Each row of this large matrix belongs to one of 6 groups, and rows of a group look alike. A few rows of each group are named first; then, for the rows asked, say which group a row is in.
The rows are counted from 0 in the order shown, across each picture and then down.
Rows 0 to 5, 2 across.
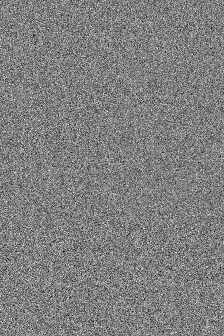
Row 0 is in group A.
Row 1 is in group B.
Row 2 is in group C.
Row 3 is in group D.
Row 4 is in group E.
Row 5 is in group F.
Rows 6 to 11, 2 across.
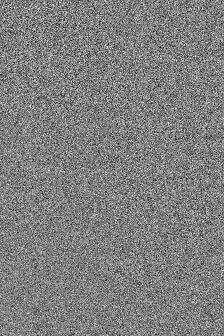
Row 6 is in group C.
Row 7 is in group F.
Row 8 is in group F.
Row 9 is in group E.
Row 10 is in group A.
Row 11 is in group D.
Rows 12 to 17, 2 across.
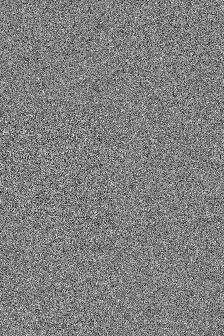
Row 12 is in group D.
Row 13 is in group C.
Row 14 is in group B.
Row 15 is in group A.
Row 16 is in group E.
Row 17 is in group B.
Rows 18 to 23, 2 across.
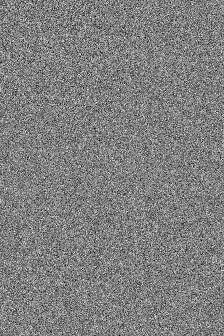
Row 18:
B
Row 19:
C
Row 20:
B
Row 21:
A
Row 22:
F
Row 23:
D
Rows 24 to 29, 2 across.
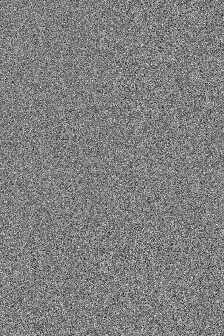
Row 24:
A
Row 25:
F
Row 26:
C
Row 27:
F
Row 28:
A
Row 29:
C
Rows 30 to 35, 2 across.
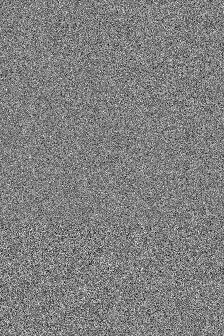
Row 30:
C
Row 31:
E
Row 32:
F
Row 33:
E
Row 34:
D
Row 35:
F
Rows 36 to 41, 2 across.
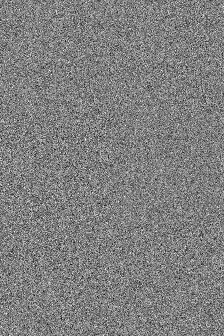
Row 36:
E
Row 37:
E
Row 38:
A
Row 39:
C
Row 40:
C
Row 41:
D
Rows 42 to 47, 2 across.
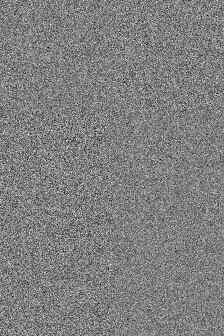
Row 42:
F
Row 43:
A
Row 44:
B
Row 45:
F
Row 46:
D
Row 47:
E
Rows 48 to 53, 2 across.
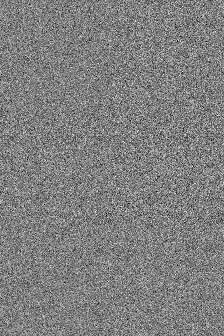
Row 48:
D
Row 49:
E
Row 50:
B
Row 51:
B
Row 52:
D
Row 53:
E
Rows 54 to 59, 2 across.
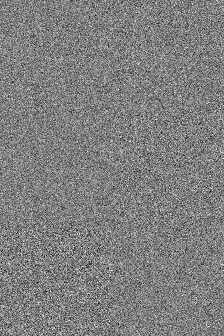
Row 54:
A
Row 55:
C
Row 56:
A
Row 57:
D
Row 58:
D
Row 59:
D
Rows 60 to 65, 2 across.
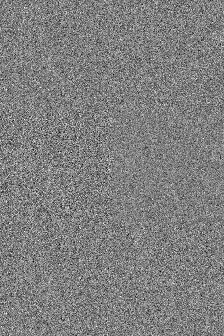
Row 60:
C
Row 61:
D
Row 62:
C
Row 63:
A
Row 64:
C
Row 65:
F
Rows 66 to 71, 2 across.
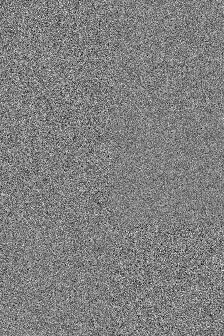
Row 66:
C
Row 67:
E
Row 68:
D
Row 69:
E
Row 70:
E
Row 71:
D
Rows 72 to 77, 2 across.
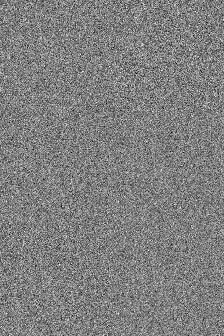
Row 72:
B
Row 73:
F
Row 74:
C
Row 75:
C
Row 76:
C
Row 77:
C
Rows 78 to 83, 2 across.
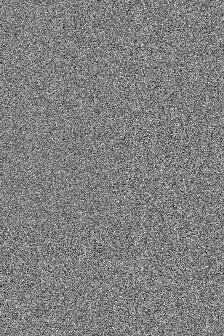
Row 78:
E
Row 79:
F
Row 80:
E
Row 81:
C
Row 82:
B
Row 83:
F
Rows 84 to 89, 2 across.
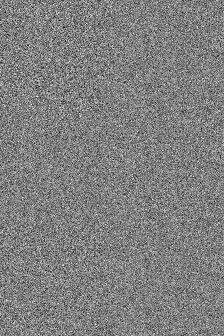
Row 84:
E
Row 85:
A
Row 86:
C
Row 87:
A
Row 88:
B
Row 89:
A
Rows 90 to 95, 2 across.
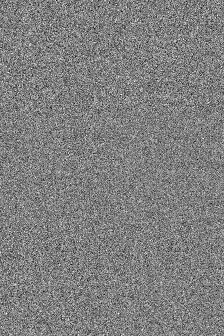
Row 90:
F
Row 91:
B
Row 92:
E
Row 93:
A
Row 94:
C
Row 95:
C
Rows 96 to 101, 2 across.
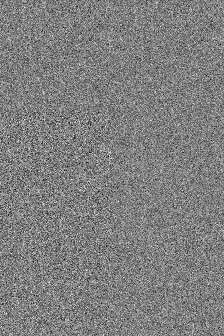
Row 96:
D
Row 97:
D
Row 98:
D
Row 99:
C
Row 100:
C
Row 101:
E
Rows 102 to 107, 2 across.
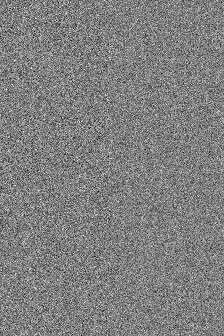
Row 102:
C
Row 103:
A
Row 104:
D
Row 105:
C
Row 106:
F
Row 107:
E
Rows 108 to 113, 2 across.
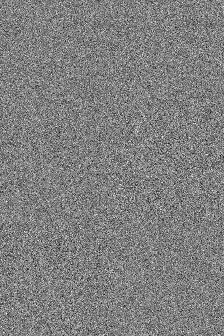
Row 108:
E
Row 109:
E
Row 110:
C
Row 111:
F
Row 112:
C
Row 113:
A
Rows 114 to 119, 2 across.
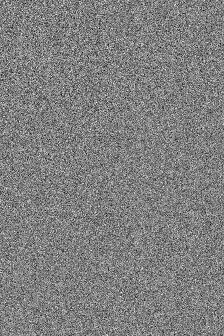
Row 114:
C
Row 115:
F
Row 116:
B
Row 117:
E
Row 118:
A
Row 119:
F
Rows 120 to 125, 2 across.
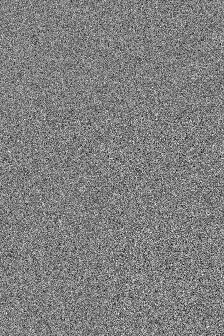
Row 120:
A
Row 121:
D
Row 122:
D
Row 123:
D
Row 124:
C
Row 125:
C
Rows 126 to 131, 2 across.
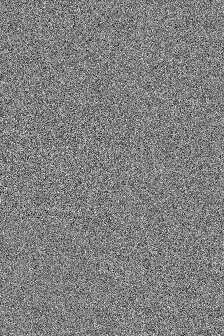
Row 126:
D
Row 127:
E
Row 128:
B
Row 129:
C
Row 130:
A
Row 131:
A
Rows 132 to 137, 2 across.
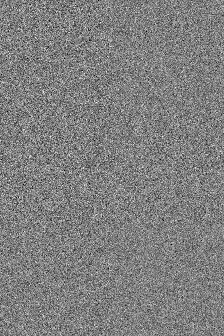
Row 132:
D
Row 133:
C
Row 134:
F
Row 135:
F
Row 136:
D
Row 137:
E
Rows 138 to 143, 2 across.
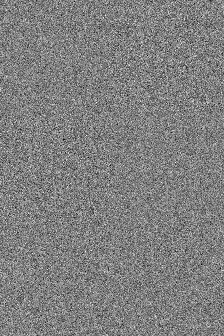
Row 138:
B
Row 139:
E
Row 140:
E
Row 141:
E
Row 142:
A
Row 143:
D
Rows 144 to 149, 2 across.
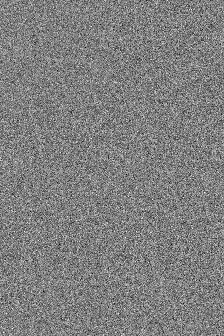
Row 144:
A
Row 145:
D
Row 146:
A
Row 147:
A
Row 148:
C
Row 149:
C
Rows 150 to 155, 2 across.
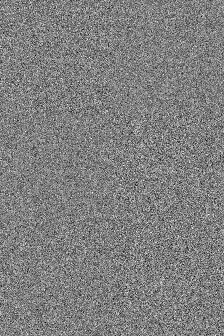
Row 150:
A
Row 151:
E
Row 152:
A
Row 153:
F
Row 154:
B
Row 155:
C
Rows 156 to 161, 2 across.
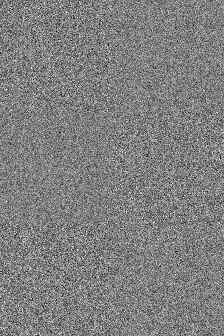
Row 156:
C
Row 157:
E
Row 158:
C
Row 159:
A
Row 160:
F
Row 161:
E
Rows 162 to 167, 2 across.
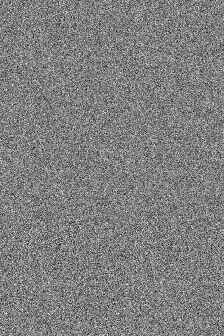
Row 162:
C
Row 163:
F
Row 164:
A
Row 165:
A
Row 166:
C
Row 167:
C
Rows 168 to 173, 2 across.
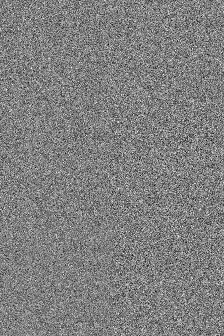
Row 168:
C
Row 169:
E
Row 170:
E
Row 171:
B
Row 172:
E
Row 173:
C
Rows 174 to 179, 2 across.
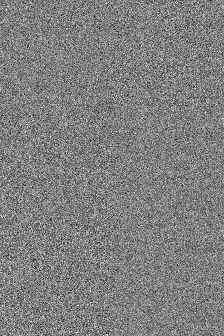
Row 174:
B
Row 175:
E
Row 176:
F
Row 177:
E
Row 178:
A
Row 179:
E
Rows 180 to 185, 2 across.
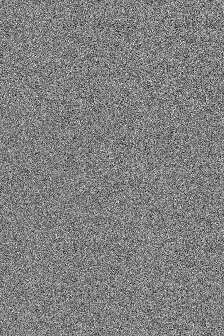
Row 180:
E
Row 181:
E
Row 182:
D
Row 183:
C
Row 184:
E
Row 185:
E
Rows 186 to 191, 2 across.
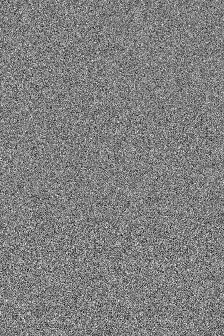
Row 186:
F
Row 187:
F
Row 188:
A
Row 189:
B
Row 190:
B
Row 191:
B
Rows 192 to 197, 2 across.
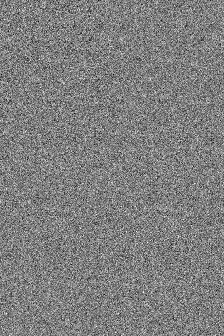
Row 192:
D
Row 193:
D
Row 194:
B
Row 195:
B
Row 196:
C
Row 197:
C
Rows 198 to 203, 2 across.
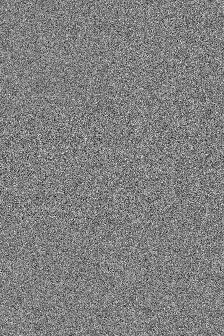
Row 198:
B
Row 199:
E
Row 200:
B
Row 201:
F
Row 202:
A
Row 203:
A
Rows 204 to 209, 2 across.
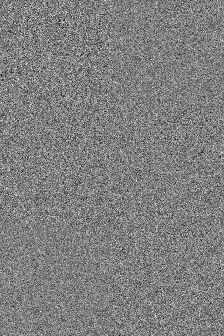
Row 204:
C
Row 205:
D
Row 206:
B
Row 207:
D
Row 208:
A
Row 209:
D
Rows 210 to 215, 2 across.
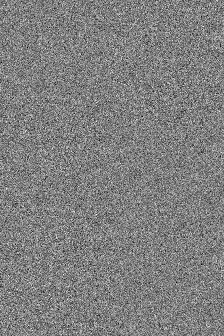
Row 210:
B
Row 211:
A
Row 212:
B
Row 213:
D
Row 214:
E
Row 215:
D
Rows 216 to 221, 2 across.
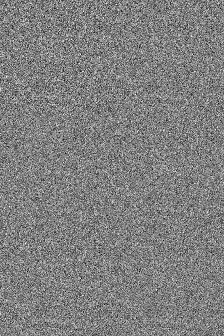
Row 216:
B
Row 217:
B
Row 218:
E
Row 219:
B
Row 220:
B
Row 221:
B
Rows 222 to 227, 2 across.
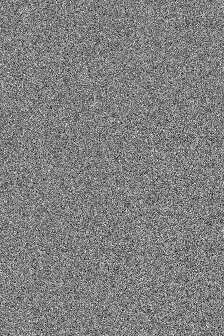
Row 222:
F
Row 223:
E
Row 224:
C
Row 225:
B
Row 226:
A
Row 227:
E
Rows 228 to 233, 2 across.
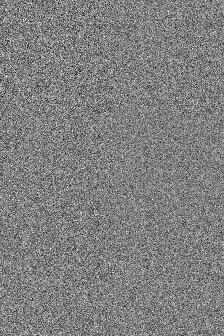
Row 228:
B
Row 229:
E
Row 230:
E
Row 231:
A
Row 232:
F
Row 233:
A
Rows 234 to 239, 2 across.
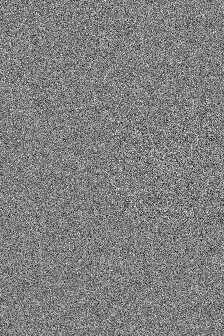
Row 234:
A
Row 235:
E
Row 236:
E
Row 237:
B
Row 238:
D
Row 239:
D
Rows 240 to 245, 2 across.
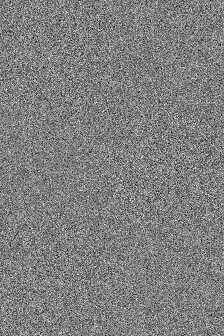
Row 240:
C
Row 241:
D
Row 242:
D
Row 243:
F
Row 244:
F
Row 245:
A
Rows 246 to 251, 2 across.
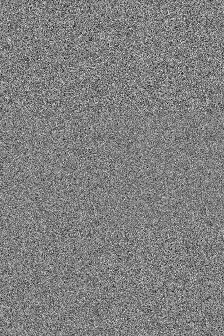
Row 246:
D
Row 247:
E
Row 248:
E
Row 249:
E
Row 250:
D
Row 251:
E
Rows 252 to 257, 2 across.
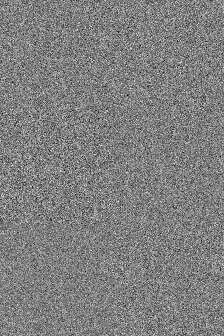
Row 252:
A
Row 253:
E
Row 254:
F
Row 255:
C
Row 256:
A
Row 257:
A
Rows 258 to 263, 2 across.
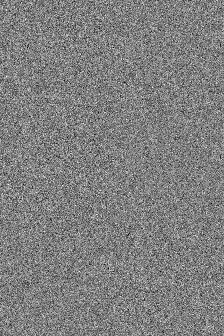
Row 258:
B
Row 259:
A
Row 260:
F
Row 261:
A
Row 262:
D
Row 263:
F
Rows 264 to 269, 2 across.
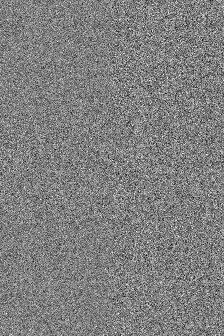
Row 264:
E
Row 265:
E
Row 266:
A
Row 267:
F
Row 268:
C
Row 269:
C
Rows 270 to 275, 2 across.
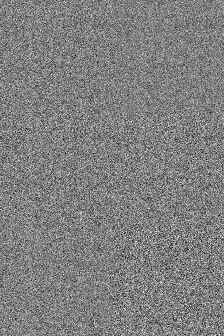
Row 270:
E
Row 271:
E
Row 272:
E
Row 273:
E
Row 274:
E
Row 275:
C
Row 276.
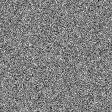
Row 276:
F
